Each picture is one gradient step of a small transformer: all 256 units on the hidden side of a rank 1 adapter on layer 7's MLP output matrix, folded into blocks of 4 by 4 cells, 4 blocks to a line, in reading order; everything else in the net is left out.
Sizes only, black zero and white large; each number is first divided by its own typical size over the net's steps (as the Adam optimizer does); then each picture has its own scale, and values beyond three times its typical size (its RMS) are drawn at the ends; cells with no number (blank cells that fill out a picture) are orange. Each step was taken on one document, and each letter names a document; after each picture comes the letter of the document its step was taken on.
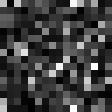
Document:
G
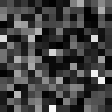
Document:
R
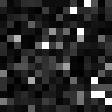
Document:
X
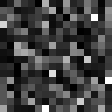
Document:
G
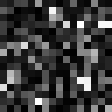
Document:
G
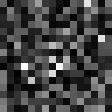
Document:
G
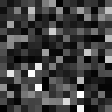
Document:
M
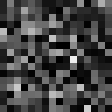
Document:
R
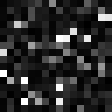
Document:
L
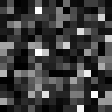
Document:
M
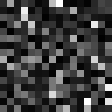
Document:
R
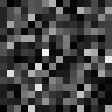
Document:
M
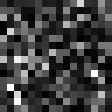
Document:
R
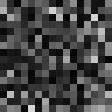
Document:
G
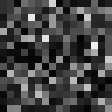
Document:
M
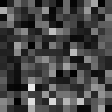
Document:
G
